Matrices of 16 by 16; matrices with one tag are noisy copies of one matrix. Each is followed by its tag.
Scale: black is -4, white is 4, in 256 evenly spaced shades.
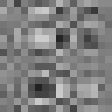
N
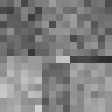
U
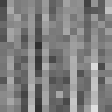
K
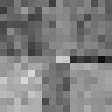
U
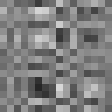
N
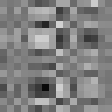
N
